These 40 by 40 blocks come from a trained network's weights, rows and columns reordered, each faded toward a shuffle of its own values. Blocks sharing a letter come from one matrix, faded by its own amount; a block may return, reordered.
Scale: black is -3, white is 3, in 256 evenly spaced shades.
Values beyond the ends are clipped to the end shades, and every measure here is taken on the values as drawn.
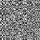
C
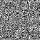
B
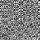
C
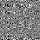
C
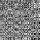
C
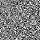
B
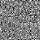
B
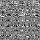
C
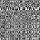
C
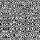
C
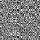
C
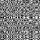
C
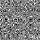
B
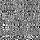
C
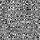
C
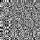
C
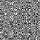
B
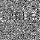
B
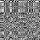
C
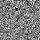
B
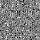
B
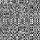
C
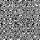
C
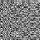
C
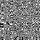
B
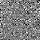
B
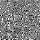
B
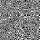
B
